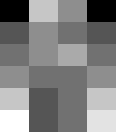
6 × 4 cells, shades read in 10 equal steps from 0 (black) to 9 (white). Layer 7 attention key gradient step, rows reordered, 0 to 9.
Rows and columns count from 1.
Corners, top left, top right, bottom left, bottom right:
0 0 9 8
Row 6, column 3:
4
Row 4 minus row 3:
1 -1 -2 1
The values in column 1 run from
0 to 9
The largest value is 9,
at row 6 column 1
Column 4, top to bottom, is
0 3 4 5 7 8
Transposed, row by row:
0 3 4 5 7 9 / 7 5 5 4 3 3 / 5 4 6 4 4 4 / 0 3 4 5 7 8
